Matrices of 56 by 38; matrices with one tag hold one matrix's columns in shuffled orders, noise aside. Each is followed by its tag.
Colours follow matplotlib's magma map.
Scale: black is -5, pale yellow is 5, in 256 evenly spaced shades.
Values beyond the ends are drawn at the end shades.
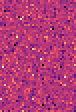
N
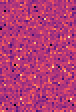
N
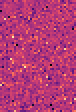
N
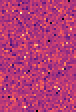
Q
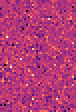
N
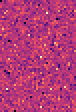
Q
